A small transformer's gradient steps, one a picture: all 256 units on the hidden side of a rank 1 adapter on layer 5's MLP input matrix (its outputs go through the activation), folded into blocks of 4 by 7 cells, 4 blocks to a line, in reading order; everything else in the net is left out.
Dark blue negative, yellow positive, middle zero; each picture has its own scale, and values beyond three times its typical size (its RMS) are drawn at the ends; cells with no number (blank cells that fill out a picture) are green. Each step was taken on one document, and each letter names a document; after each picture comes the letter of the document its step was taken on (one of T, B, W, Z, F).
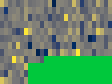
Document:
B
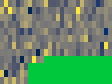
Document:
B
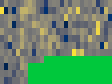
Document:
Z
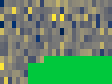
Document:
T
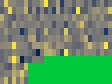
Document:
B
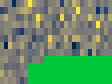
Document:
Z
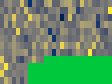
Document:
T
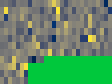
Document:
B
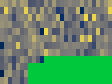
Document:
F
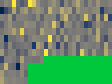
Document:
Z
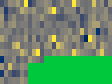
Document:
B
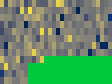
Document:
T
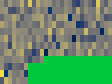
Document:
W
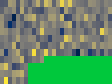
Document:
T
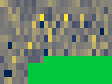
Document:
W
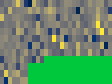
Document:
F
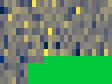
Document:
Z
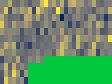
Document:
T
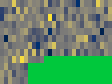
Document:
W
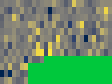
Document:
W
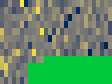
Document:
T
